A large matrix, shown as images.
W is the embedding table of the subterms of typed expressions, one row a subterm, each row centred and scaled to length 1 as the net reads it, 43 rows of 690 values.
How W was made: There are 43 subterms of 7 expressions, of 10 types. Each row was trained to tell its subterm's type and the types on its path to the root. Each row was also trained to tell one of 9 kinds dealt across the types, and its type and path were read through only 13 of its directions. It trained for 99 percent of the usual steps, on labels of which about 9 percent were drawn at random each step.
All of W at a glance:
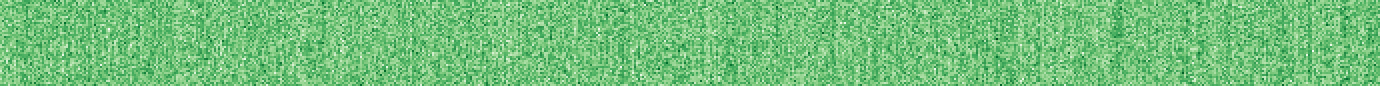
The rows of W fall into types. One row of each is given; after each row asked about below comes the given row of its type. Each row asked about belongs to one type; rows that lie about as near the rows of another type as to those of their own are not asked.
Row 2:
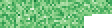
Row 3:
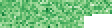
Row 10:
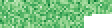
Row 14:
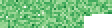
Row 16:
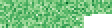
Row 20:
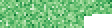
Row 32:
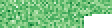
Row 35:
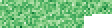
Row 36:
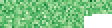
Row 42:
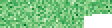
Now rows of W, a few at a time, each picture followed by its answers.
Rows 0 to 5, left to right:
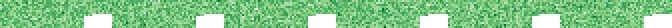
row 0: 10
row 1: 2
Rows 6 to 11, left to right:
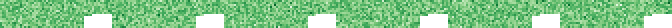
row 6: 32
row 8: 36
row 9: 16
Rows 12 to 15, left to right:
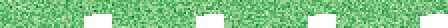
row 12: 10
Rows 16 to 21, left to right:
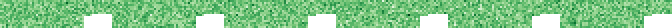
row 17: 2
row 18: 16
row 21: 2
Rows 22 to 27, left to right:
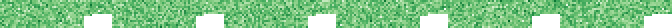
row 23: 36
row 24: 36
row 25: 36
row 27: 2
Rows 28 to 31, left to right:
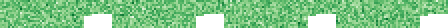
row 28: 14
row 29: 32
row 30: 16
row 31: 16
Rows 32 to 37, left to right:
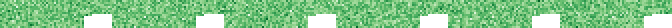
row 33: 16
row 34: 10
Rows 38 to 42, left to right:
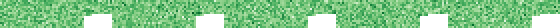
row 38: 14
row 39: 35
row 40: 14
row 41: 10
